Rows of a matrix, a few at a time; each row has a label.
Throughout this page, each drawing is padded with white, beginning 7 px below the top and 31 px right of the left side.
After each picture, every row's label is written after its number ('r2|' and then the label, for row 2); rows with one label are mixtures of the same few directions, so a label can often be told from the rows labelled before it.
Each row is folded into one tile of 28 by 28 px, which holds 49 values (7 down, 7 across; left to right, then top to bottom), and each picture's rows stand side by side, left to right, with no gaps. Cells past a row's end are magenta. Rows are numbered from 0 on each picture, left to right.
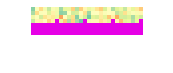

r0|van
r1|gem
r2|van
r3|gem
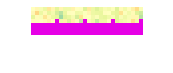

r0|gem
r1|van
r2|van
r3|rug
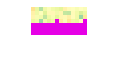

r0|van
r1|van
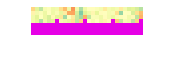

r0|van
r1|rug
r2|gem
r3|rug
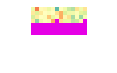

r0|rug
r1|van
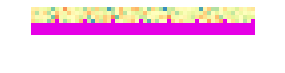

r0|rug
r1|rug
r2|gem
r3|gem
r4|gem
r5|van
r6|van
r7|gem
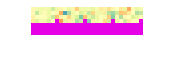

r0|rug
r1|van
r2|rug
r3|rug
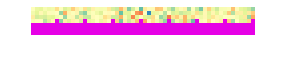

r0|gem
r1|rug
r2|rug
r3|rug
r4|van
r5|gem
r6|van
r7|rug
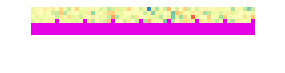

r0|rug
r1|van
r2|rug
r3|van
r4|rug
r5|van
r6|van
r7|gem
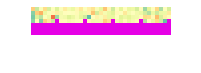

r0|van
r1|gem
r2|gem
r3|gem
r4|gem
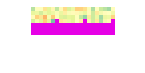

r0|gem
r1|gem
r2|gem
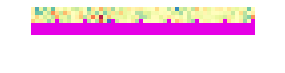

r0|rug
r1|van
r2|gem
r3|rug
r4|van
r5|rug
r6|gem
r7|rug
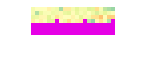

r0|van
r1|van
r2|gem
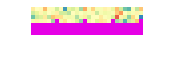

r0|van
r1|rug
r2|gem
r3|van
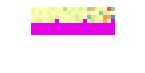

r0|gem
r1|rug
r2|rug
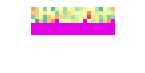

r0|gem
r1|gem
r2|van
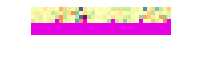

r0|rug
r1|rug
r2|van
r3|van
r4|van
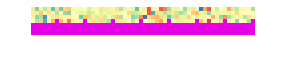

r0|gem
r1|van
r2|gem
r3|rug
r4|gem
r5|rug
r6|van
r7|van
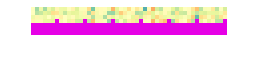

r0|rug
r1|gem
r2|rug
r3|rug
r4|van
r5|rug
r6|gem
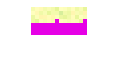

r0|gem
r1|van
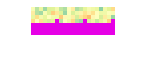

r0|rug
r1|gem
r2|van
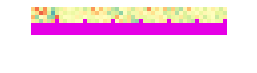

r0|rug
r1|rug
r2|rug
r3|gem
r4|rug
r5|van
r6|rug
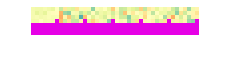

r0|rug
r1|van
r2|rug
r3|gem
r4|van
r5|gem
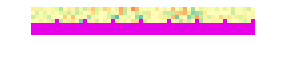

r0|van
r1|gem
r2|gem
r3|gem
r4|rug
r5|rug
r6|van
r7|gem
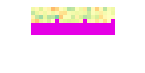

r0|gem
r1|van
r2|van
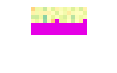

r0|gem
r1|gem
